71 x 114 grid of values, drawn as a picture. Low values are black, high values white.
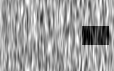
The ninth with the lowest average is the middle right. An odd patch, lower than its surroundings, sits in the middle right. Streaks run downward.
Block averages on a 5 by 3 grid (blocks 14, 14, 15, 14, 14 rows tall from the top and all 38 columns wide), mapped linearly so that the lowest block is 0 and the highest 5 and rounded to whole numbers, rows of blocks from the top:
555
554
540
454
545
